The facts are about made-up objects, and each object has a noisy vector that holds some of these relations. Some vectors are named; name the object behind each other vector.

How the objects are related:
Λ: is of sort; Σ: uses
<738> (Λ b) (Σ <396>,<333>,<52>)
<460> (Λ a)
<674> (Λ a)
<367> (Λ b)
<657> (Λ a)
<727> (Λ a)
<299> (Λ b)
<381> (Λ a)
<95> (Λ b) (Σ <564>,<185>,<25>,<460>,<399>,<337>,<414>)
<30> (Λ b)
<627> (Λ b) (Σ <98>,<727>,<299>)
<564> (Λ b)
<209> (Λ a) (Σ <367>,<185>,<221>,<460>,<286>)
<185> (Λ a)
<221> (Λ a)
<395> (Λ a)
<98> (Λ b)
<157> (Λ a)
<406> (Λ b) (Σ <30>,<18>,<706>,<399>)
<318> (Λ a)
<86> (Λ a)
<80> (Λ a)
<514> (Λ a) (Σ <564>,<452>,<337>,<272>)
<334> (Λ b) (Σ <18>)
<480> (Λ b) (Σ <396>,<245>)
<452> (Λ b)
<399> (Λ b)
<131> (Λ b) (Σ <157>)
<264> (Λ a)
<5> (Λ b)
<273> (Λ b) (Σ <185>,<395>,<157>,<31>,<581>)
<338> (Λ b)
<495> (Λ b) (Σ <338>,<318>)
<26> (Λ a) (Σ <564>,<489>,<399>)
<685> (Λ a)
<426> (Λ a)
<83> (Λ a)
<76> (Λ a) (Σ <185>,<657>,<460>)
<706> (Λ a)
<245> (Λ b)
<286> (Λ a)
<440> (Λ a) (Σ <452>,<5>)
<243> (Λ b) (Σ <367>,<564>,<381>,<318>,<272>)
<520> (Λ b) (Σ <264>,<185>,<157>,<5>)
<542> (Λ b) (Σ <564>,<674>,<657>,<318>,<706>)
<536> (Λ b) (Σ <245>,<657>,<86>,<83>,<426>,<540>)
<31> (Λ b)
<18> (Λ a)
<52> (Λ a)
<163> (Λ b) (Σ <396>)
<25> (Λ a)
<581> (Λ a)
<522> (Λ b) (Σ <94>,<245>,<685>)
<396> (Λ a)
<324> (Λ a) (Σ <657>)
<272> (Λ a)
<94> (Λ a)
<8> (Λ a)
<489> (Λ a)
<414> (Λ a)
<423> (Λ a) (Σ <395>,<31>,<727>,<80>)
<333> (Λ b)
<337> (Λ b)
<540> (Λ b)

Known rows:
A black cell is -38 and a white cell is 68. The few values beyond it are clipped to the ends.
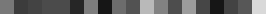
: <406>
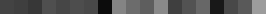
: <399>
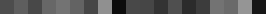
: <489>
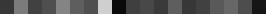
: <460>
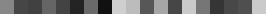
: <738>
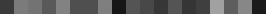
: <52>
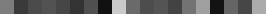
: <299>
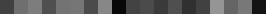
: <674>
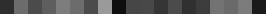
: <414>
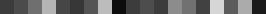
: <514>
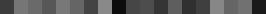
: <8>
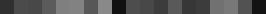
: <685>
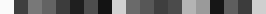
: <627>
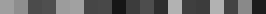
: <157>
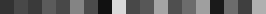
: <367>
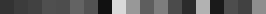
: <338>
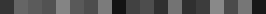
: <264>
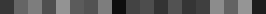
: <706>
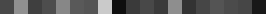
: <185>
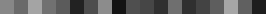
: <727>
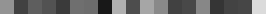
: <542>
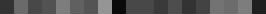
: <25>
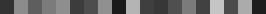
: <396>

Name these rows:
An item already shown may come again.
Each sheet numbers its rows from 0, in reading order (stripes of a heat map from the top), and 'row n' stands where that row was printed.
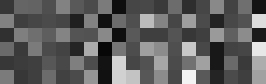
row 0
<264>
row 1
<406>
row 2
<52>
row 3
<334>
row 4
<367>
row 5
<480>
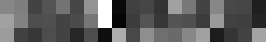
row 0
<209>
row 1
<76>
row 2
<520>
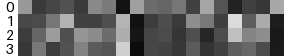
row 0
<536>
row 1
<514>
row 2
<318>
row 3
<460>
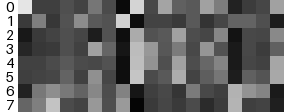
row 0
<131>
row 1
<460>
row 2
<452>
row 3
<245>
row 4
<333>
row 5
<564>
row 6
<272>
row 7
<657>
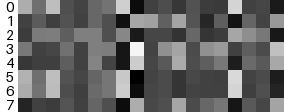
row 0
<324>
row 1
<31>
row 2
<381>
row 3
<243>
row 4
<564>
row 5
<324>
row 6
<324>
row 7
<337>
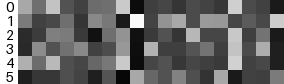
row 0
<324>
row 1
<243>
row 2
<440>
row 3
<396>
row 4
<324>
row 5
<5>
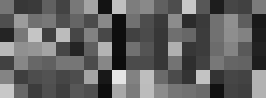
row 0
<522>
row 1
<395>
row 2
<18>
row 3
<423>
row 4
<581>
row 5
<495>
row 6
<273>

